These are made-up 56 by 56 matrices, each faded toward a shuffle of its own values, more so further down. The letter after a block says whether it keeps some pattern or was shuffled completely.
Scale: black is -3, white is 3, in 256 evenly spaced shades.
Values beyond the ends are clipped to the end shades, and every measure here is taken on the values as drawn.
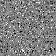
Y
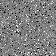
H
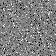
H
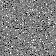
H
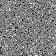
H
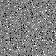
Y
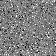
H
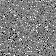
H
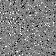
Y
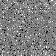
Y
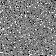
H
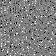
Y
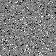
H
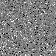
H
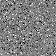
H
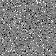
Y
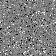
H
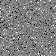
Y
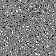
Y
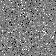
H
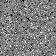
H
